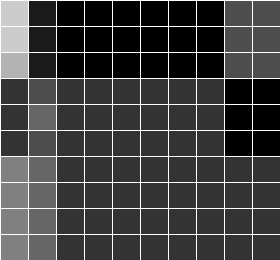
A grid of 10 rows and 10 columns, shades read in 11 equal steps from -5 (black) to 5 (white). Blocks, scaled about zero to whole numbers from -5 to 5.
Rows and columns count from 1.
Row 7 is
0 -1 -3 -3 -3 -3 -3 -3 -3 -3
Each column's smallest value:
-3 -4 -5 -5 -5 -5 -5 -5 -5 -5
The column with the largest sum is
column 1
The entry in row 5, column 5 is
-3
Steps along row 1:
down down same same same same same up same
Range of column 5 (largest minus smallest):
2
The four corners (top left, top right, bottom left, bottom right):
3 -2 0 -3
